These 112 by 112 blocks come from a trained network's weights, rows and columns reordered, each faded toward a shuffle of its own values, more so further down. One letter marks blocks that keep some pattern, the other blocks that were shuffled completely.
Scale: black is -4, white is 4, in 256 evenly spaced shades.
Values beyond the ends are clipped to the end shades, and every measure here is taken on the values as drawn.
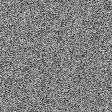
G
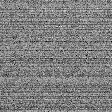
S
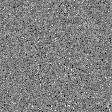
S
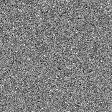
G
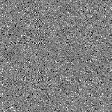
S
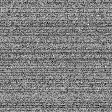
S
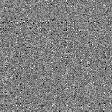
S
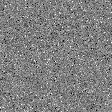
G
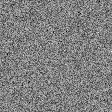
G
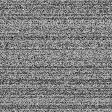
S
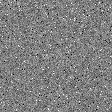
G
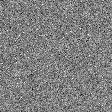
G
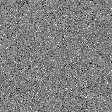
S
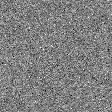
G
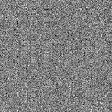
S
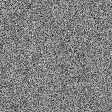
G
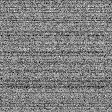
S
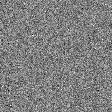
S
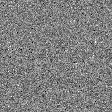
S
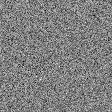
G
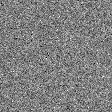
G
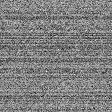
S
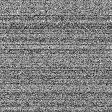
S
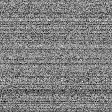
S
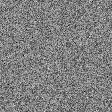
G
